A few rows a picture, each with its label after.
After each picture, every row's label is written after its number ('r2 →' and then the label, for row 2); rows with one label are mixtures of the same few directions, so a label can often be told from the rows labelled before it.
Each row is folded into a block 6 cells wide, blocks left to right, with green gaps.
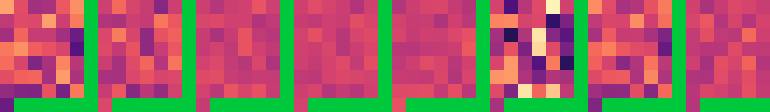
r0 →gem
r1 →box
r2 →box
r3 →box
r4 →gem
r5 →box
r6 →gem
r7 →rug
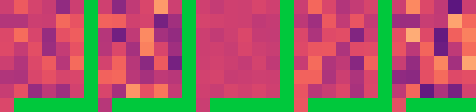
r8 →box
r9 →box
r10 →box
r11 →rug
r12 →box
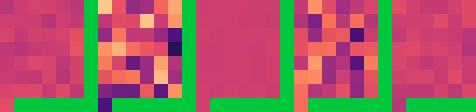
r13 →gem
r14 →gem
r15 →gem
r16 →rug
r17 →gem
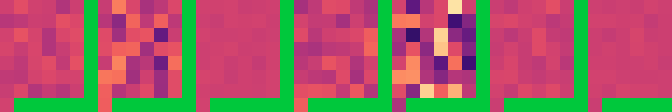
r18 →box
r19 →rug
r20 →rug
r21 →gem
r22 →box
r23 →box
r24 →box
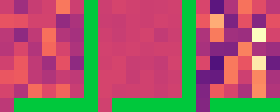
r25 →box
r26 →rug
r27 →rug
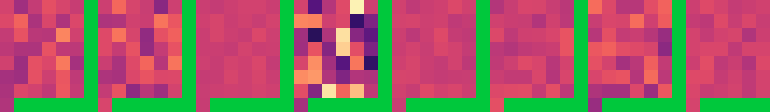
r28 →rug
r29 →box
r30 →rug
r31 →box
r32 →box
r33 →gem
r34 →gem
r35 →rug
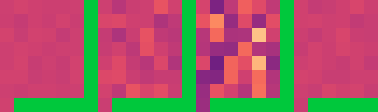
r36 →rug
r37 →box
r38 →rug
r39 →box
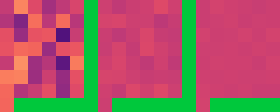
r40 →rug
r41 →box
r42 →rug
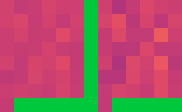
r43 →rug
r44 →rug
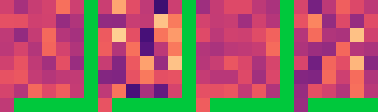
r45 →box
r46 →box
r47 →gem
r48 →rug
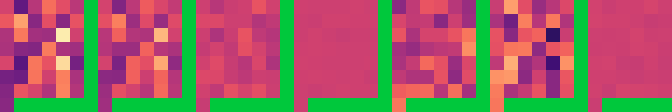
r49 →rug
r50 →rug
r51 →box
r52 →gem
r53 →gem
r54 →rug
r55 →box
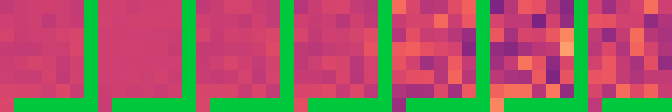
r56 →gem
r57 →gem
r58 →gem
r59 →gem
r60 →gem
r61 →gem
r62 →box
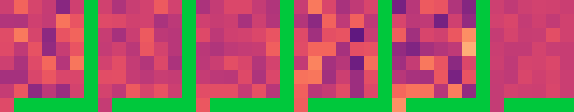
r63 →box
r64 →box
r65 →gem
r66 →rug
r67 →gem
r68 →rug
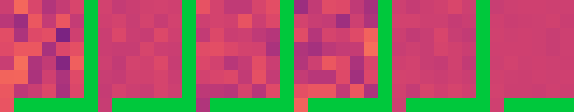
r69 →rug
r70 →rug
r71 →gem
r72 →gem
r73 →box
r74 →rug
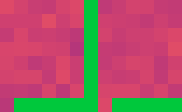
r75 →gem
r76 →gem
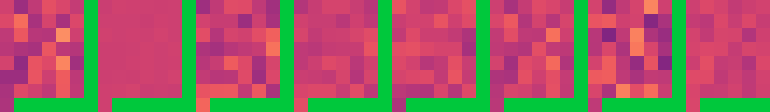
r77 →rug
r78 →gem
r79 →gem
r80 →gem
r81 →gem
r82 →rug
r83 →box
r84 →rug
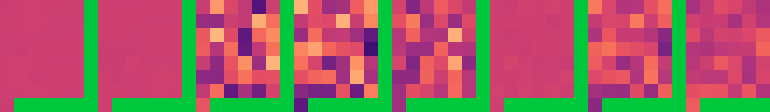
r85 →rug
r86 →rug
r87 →box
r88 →gem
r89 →rug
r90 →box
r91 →gem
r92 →gem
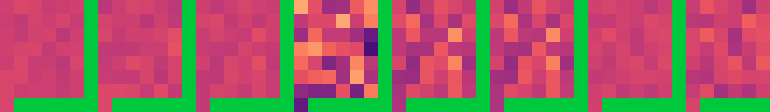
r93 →rug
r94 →gem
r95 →rug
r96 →gem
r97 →rug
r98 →rug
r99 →box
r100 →box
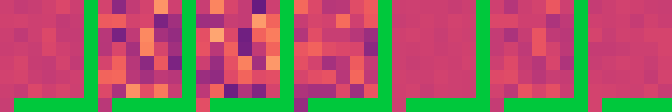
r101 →box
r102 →box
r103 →box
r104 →gem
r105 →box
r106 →box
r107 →gem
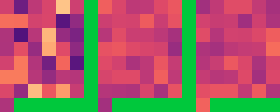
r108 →box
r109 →gem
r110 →gem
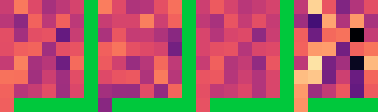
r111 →rug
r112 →gem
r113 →rug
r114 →rug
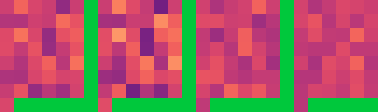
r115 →box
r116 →box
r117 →box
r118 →rug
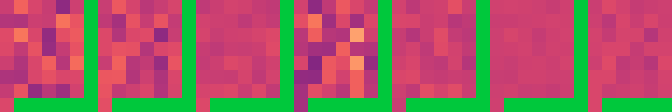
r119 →box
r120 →rug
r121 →gem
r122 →rug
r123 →box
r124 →box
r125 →rug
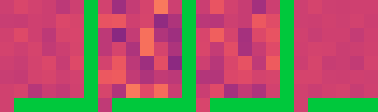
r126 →box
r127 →box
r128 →box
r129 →rug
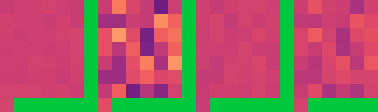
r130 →gem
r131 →box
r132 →rug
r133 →box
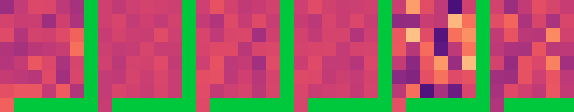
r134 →gem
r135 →rug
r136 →rug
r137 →rug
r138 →box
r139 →rug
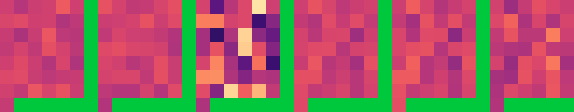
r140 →box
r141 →gem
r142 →box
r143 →rug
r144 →rug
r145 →rug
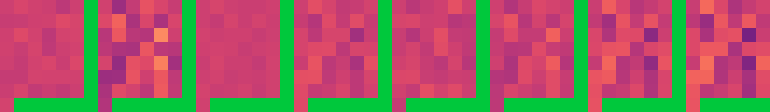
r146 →box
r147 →rug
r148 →rug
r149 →rug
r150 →box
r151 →rug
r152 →rug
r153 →rug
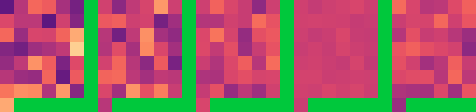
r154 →gem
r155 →box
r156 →box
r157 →box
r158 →gem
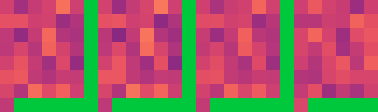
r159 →box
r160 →box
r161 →box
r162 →box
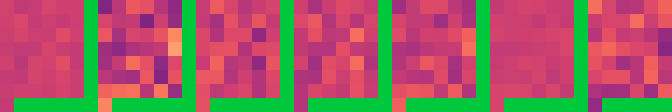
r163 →rug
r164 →gem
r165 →rug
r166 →rug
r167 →gem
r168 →gem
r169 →gem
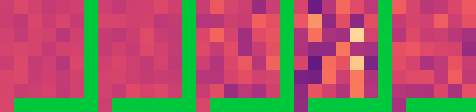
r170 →rug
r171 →box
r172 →box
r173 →rug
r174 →gem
